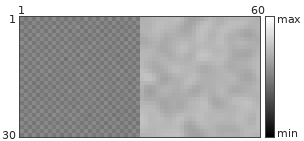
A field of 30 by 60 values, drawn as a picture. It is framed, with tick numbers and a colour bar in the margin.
It is made of 1 by 2 panels. Panel 1,1: middling, checkered, faint in contrast. Panel 1,2: high, blotchy, faint in contrast.
